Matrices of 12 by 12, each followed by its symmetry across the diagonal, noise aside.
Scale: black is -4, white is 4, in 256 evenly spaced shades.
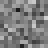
neither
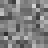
antisymmetric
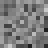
symmetric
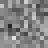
neither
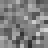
antisymmetric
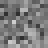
neither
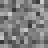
antisymmetric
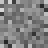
symmetric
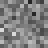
antisymmetric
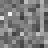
neither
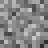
symmetric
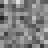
antisymmetric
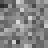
neither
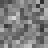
neither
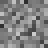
symmetric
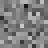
neither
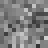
antisymmetric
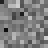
neither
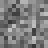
neither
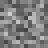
neither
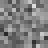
antisymmetric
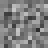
antisymmetric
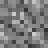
symmetric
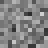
symmetric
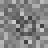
symmetric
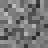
symmetric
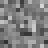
antisymmetric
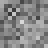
symmetric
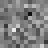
antisymmetric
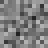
symmetric
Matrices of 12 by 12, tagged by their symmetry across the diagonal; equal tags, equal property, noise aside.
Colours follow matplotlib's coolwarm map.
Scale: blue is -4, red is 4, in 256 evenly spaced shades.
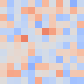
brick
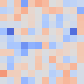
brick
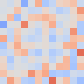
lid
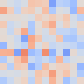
brick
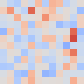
brick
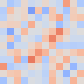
lid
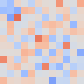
lid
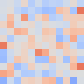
brick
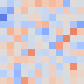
brick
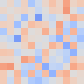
lid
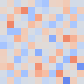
lid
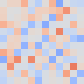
lid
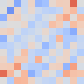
lid
